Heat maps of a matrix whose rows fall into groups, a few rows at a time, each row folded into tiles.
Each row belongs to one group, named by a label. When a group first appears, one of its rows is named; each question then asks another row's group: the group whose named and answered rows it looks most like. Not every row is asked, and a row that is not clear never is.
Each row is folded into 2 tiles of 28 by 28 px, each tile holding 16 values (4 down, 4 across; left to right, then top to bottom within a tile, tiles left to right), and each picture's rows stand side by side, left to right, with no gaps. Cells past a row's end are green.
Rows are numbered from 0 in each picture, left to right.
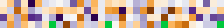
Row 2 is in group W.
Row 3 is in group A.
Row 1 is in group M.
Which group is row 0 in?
M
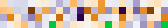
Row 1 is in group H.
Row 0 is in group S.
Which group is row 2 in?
W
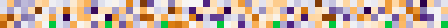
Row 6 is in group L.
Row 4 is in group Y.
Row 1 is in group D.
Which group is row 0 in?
W
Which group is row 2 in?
H
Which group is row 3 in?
A
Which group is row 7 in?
M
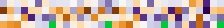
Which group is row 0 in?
A
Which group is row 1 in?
S
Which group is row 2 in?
A
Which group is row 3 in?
D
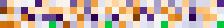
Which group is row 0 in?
A
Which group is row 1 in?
M
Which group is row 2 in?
M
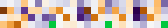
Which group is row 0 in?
A
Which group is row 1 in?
S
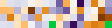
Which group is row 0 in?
S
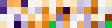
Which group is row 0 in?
Y
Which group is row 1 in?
W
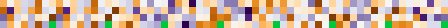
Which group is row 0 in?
W
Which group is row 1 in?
W
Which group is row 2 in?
A
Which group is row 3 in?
Y
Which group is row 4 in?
H
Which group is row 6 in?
W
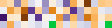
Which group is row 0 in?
M
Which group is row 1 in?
H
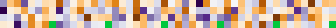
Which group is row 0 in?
Y
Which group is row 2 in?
L
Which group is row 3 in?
M
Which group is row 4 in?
W
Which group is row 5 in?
H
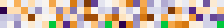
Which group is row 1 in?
H
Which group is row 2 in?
H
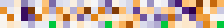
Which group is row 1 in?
S
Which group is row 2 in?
A
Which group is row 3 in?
H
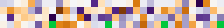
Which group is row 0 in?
D
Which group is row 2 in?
D
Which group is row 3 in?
M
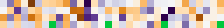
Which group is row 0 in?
H
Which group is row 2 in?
D
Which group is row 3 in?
Y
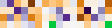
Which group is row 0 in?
H
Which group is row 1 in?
L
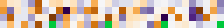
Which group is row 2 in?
D
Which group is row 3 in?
S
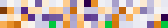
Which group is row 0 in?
A
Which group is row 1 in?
M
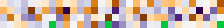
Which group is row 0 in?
S
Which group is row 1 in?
W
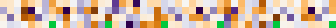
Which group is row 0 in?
L
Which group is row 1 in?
W
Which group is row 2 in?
Y
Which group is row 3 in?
L
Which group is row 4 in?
W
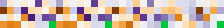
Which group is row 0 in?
A
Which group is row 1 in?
A
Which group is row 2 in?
A
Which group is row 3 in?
S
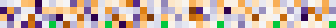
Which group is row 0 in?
D
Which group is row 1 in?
M
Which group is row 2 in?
H
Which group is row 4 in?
Y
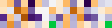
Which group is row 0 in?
M
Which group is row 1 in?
M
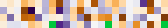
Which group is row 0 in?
L
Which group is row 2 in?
W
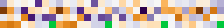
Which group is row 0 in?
A
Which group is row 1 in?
A
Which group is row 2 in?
L
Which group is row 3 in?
S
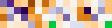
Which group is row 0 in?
H
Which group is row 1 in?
L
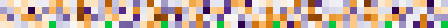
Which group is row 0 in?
L
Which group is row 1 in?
L
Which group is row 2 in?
Y
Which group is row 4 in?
Y
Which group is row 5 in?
H
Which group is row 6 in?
H
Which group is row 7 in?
D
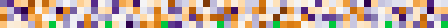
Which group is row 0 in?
H
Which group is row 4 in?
W
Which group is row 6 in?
M
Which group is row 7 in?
D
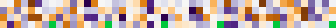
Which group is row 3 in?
S
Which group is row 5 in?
M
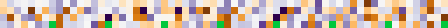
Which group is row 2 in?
L
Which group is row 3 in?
W
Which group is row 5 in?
D
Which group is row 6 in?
H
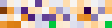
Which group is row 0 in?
A
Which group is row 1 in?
L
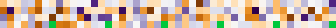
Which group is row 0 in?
W
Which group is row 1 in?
A
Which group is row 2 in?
W
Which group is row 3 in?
H
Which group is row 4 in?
L
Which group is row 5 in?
S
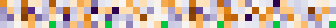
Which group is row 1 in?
D
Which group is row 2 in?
Y
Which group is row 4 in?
S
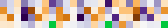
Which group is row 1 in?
S
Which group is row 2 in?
M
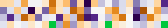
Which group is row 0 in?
L
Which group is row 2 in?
S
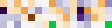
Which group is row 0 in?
Y
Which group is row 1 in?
S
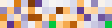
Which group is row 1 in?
A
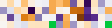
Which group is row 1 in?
M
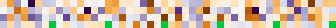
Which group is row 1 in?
L
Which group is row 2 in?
W
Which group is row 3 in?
W
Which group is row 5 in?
H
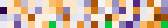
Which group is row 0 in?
Y
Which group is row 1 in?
W
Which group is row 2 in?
Y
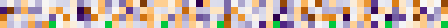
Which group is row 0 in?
D
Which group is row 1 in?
S
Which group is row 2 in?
H
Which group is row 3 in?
M
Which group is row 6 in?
D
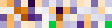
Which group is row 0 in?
M
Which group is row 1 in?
D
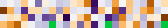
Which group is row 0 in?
A
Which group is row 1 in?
D
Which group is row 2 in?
W
